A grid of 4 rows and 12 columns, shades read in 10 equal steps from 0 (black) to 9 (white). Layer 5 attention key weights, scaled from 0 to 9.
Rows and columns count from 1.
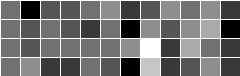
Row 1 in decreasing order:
5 5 5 4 4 4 3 3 3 2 2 0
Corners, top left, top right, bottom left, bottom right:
4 2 4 2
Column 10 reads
4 5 6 3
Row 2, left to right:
4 3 4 3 2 4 0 5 3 5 6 0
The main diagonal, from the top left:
4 3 4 2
